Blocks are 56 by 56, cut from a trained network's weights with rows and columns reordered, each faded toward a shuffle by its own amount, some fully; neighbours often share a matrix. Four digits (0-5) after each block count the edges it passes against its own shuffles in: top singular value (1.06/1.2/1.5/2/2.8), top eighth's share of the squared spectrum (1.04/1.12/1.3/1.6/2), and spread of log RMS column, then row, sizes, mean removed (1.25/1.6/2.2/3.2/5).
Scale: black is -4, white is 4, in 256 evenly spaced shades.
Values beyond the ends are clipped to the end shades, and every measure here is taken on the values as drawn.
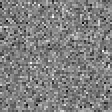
1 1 0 0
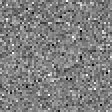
1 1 0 0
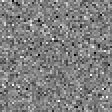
0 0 0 0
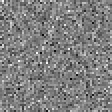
0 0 0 0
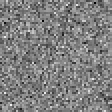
1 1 0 0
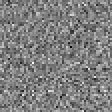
3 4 0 2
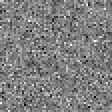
0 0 0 0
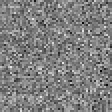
2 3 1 1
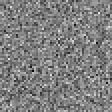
0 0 0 0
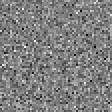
0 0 0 0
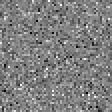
0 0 0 0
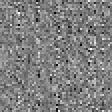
3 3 3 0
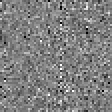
3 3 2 0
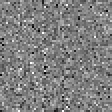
1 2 2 0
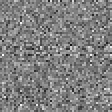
3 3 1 2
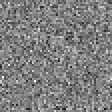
2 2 0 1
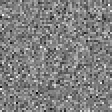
0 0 0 0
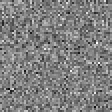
2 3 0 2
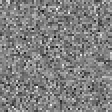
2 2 0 1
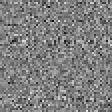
3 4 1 2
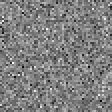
0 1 0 0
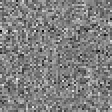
2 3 0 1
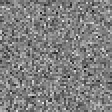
1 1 0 0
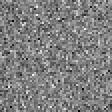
1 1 0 0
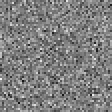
0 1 0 0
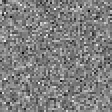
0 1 0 0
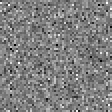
2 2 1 0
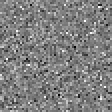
1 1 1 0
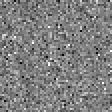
1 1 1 0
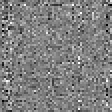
3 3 3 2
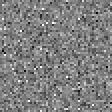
1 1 2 0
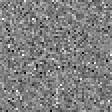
1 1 1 0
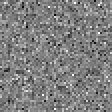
1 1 1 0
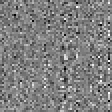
3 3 3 1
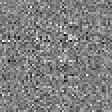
3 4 2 3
